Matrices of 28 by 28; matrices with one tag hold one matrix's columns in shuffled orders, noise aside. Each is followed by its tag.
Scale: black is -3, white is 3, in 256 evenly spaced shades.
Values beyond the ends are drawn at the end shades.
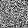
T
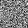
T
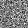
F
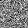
F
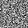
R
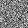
F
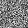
R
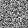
F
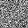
T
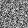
R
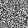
R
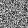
R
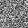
F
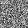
R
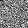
T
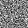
F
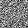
T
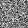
F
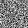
R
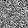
T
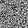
R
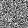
F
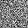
T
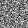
R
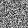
R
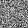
T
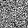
T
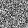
R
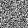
F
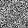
T
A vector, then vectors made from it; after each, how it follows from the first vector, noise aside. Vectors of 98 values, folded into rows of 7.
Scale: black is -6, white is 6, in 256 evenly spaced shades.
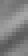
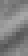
copied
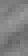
shrunk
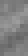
shrunk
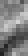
scaled up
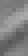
copied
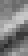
scaled up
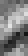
scaled up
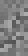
sign-scrambled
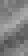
copied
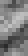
scaled up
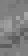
partly zeroed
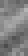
copied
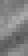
copied
